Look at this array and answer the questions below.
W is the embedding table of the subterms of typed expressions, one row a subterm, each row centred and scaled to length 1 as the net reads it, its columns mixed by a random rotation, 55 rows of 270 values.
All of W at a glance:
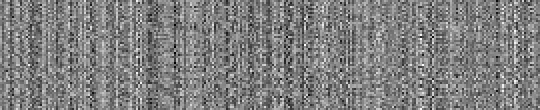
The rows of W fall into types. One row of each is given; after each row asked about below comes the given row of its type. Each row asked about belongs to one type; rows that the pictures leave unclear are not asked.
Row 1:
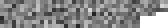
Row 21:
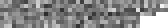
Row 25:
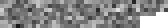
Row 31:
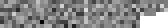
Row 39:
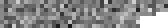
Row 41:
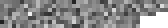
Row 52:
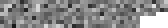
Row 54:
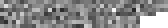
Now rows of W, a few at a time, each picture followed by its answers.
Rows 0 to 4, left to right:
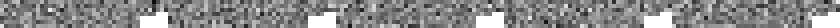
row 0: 39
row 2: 52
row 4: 52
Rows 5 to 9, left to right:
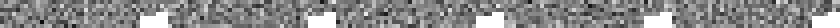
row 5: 31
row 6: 52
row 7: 41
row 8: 21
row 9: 1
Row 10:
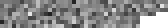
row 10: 41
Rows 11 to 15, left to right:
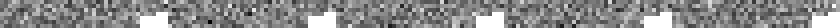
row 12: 31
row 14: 39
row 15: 21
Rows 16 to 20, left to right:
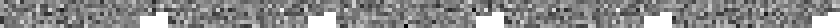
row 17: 54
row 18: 39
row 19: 54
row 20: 1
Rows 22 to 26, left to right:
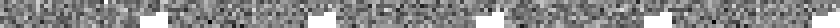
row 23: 31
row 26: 31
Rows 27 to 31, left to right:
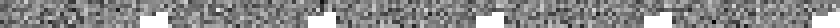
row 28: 39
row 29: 1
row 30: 1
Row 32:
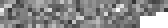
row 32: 25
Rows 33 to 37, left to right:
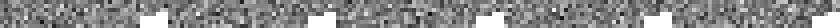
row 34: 41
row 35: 41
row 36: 54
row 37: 1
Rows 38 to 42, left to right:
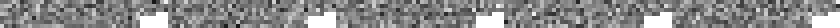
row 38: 52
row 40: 21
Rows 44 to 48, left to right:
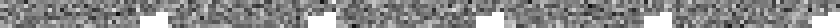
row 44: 54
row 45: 52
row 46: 25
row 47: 21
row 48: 39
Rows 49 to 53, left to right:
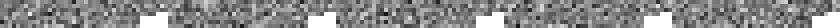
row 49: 41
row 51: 41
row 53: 1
